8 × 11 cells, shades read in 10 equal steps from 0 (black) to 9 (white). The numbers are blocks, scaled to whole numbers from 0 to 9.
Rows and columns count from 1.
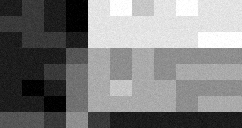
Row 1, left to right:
1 2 1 0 8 9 7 8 9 8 8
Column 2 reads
2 2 2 1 1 0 1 3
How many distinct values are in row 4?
4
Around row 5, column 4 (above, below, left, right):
3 4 2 6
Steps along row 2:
same down down up same same same same same same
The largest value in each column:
3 3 2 5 8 9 8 8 9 9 9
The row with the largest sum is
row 3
